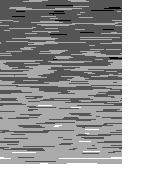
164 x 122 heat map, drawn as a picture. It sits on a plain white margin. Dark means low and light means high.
On average the colour sits 50% of the way up the scale. Streaks run across, left to right. The field climbs toward the bottom.
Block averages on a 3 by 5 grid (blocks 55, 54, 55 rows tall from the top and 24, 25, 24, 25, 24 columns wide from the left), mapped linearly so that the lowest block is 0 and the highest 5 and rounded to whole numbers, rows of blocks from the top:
0 1 0 0 0 / 3 3 2 3 3 / 5 4 5 5 4
